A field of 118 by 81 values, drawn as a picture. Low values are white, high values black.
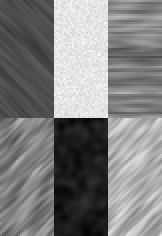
It is made of 2 by 3 panels. Panel 1,1: high, slanting down to the right, faint in contrast. Panel 1,2: very low, fine-grained, faint in contrast. Panel 1,3: middling, streaked across. Panel 2,1: middling, slanting up to the right. Panel 2,2: very high, blotchy, faint in contrast. Panel 2,3: low, slanting up to the right.
